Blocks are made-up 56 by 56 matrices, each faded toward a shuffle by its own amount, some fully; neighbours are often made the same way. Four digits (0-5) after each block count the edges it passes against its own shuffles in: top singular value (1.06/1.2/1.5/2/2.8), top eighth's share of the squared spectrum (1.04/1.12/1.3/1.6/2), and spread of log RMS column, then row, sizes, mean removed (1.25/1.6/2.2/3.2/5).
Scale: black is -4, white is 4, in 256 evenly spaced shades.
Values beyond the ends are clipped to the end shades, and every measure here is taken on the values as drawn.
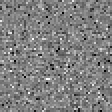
0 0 0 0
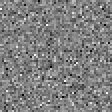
0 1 0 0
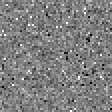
0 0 0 0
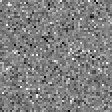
0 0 0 0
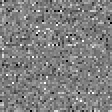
1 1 0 2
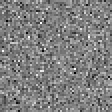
1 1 0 0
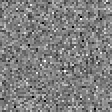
1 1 0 0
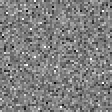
1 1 0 0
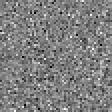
1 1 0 0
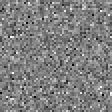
2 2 0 1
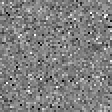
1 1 0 0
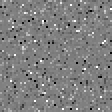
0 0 0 0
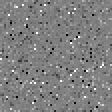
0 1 0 0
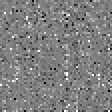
3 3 1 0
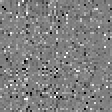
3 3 1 1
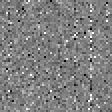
2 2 2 0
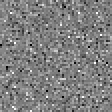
0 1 1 0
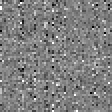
1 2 3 0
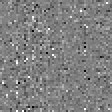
2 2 2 0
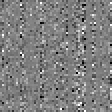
1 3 4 0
